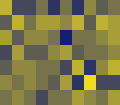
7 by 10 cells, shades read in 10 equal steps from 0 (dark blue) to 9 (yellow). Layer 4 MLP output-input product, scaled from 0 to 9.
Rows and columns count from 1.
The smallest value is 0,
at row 3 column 6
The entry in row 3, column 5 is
4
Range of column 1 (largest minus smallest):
5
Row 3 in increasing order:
0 3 4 4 4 5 5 5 6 6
